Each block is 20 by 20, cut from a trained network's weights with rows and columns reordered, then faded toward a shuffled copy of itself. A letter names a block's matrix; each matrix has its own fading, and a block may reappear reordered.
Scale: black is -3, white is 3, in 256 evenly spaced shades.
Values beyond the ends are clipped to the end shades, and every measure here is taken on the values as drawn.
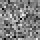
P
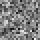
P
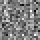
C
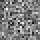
P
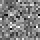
C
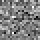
P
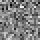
P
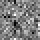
C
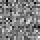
C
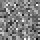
C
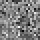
C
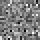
C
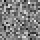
P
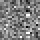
C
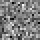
P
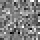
C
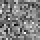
P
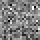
P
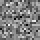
P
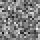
P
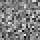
P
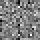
C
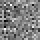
C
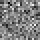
P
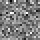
C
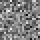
P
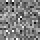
C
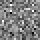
C
